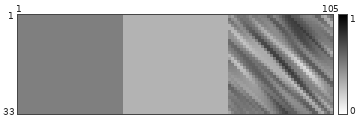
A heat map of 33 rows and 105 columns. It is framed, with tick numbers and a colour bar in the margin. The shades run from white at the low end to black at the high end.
It is made of 1 by 3 panels. Panel 1,1: middling, flat. Panel 1,2: low, flat. Panel 1,3: middling, slanting down to the right, strong in contrast.
